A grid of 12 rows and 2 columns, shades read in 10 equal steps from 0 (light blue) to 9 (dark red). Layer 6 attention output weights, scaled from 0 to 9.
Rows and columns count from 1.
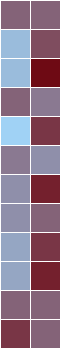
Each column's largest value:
7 9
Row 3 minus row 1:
-4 4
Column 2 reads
5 6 9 4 7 3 8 5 7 8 5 5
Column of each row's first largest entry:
1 2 2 1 2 1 2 2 2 2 1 1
